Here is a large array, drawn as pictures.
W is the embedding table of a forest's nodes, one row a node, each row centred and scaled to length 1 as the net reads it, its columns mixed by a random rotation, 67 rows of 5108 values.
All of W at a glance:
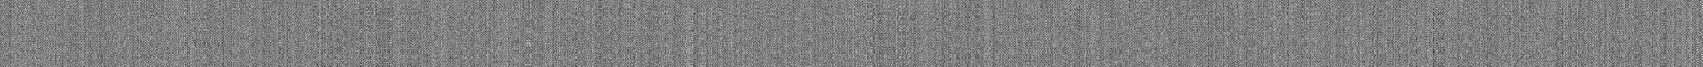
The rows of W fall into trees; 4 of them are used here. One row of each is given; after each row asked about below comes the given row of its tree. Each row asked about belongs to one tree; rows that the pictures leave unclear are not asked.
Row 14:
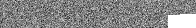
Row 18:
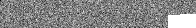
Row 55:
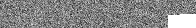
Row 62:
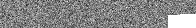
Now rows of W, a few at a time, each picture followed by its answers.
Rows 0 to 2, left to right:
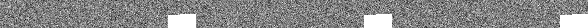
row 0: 62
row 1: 55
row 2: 14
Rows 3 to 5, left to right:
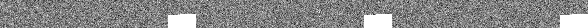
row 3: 62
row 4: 55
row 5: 62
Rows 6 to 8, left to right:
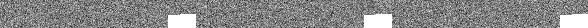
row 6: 62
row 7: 62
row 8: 14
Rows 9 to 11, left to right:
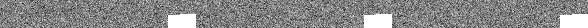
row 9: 14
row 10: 62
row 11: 55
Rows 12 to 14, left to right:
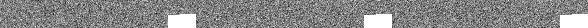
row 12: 14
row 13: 14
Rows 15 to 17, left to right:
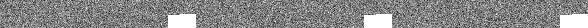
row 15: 55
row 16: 62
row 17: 62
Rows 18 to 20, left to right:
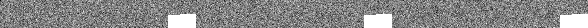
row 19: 18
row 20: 14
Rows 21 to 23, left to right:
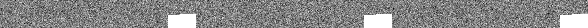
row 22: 62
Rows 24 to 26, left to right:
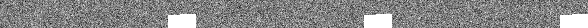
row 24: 55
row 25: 14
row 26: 62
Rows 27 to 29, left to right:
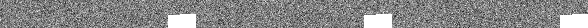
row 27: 14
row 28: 18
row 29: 62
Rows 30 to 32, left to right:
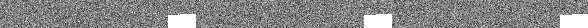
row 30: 62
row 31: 18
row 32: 55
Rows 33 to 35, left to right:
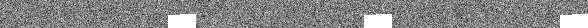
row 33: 14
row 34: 55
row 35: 14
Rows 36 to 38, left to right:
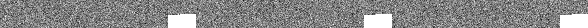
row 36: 62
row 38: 14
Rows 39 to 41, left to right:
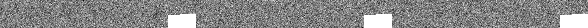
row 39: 14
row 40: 18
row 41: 14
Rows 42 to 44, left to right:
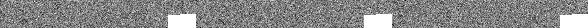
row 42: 18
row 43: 18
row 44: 55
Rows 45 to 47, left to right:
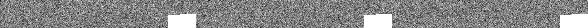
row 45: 18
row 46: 55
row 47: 14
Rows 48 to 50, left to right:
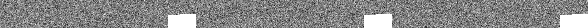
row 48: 62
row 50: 14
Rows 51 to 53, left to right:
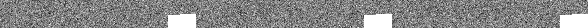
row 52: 14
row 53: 14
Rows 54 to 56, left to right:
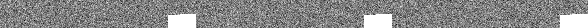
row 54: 62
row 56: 62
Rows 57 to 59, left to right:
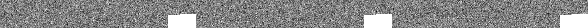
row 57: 62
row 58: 62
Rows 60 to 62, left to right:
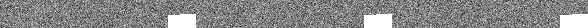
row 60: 55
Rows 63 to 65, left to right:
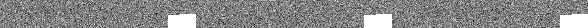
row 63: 14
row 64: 18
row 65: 14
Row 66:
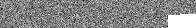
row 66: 14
